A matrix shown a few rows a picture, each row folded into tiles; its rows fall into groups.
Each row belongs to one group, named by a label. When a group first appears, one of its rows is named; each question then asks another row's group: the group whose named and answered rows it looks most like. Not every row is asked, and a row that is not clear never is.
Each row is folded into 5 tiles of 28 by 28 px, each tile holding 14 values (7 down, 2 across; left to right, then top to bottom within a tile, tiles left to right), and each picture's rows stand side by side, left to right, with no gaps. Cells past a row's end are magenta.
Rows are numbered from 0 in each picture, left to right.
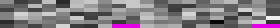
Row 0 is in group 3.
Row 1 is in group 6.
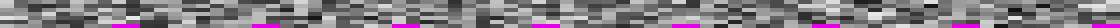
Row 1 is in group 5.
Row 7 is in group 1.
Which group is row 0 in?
6
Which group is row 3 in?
6
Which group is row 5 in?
1
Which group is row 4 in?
6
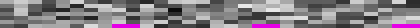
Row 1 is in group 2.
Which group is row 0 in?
5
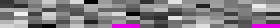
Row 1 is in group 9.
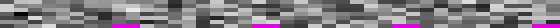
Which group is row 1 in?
6
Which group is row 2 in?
5
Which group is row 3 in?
3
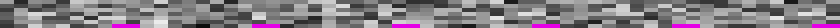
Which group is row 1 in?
1
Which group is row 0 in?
3
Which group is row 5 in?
2
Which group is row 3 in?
2
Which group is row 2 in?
5
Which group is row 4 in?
5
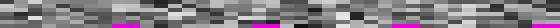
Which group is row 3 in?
5
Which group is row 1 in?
3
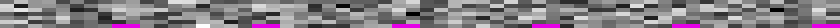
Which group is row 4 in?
3
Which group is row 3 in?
3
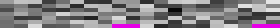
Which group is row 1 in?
2
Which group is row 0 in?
5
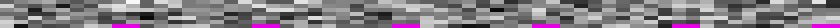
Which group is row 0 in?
1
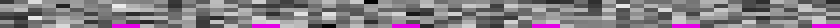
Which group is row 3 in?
5
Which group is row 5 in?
5
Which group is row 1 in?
6
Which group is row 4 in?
6
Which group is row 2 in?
2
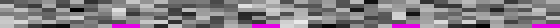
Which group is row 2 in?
1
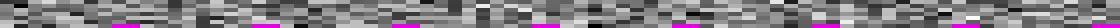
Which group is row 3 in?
6
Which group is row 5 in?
9
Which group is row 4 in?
1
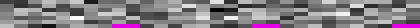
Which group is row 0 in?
2
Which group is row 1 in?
9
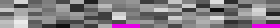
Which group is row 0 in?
1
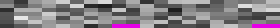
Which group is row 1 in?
2
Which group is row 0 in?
3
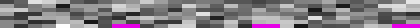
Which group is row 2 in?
1
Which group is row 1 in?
5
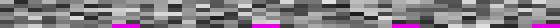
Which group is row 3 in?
3
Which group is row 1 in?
5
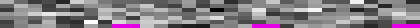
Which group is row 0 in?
5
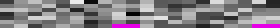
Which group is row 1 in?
6
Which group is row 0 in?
9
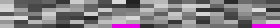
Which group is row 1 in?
5
